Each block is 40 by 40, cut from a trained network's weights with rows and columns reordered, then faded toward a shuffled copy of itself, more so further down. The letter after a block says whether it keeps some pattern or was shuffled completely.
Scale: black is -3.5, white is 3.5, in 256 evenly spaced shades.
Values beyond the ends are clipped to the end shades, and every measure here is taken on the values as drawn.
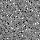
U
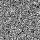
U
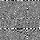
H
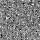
U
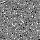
U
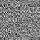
H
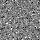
U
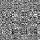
H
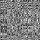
H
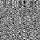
H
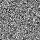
U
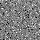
U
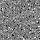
U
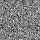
U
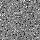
U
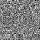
H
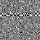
H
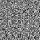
H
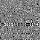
H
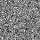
U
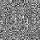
H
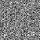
H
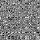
H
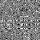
H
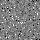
U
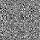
H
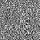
H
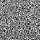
H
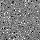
U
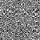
H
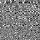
H
